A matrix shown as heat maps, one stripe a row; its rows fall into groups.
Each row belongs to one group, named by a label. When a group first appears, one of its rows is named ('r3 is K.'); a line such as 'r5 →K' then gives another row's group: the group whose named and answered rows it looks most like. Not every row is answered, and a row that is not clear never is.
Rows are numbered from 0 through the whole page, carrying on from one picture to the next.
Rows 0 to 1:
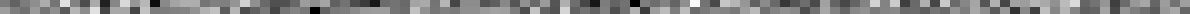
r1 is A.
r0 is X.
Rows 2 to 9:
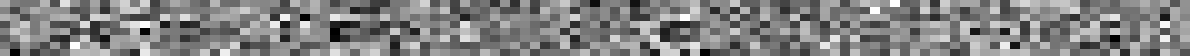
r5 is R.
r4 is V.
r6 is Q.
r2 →X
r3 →X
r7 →R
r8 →A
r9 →A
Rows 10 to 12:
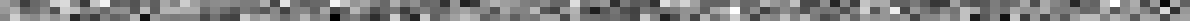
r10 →V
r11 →X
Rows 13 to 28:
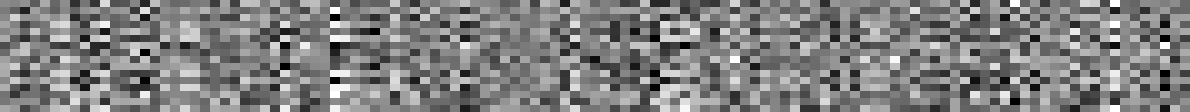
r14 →A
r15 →Q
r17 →X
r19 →R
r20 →Q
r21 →X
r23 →V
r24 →Q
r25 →V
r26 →A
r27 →A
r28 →V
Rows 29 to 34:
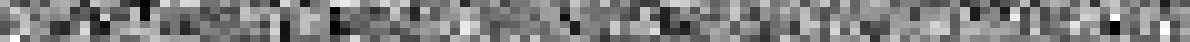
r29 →V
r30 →Q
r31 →Q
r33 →R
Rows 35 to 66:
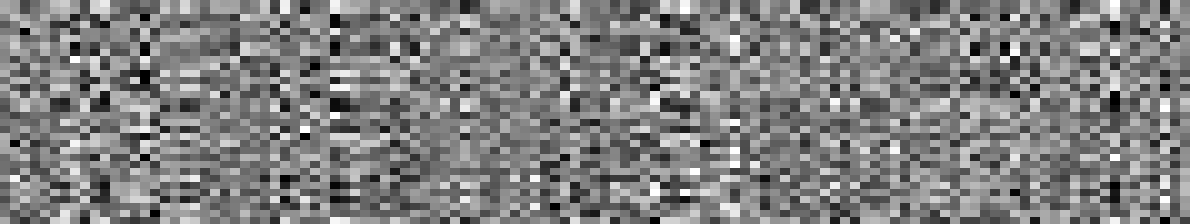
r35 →V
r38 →R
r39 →A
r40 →X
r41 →Q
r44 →A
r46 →Q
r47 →V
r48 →A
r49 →R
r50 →R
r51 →A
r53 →R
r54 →V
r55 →A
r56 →X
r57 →Q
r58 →X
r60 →X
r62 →A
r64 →X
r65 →X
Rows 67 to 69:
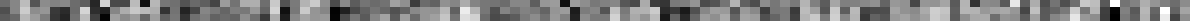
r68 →R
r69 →R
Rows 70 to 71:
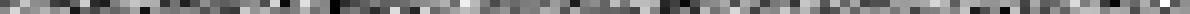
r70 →R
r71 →Q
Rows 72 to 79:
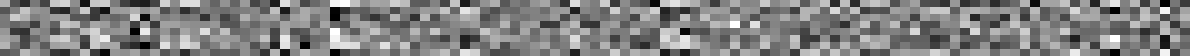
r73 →R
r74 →Q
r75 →X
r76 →A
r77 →V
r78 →V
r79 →R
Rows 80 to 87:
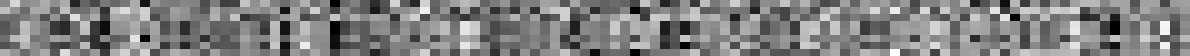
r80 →Q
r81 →X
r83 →R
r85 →Q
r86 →R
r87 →X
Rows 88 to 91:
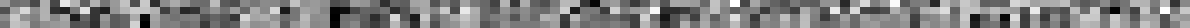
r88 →X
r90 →Q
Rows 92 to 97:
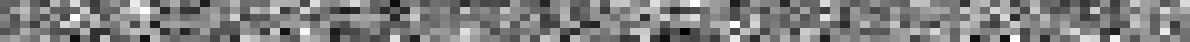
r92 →A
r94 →A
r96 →R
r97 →Q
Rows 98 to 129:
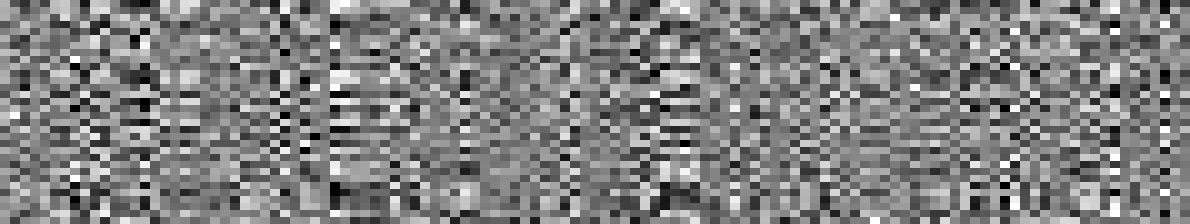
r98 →V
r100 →X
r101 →R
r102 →Q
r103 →A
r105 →X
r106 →A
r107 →Q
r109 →V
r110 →A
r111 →R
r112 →V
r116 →R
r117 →A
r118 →R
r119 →V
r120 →Q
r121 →A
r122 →V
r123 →A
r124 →Q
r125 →R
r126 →Q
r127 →Q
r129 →X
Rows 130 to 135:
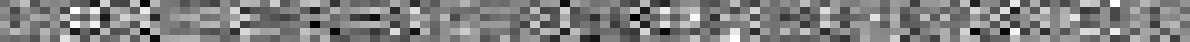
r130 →Q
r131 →A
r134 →Q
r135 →X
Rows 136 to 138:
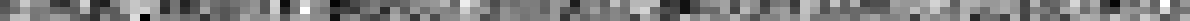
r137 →R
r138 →Q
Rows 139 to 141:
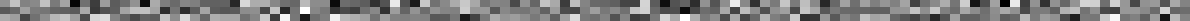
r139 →Q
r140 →R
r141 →V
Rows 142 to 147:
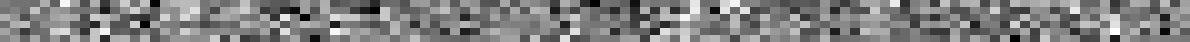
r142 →X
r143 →X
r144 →V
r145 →Q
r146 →V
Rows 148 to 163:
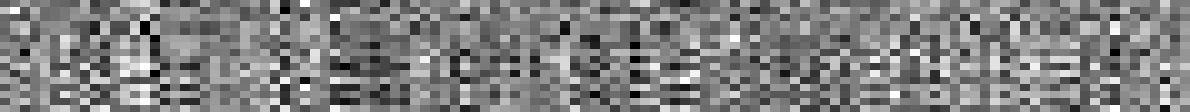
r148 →R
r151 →Q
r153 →X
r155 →A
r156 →X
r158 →X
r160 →R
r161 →X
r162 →R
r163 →V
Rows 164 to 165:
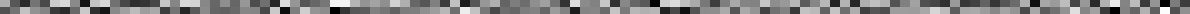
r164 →V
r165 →R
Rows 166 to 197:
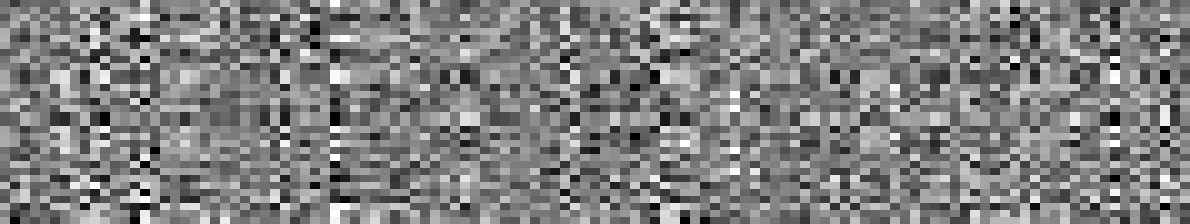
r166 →A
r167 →A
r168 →R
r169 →A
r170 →A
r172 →A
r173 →R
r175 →A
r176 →V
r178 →X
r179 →X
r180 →Q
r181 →X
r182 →R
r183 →R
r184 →V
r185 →X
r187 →X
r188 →A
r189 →Q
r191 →R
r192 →A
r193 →Q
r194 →R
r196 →A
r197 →A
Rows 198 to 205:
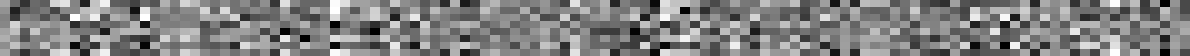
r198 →V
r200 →A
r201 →Q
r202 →X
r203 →V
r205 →V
